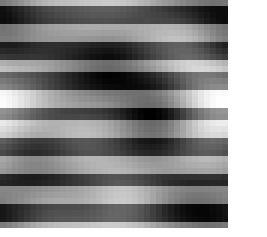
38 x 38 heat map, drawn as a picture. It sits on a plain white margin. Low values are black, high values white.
Slope: none. Stripes: horizontal, repeating 7 times. Lone odd cells: none.
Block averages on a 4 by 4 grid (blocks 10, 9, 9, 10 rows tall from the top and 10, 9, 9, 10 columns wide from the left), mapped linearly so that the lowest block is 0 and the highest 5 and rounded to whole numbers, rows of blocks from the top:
0121
4105
3314
1330
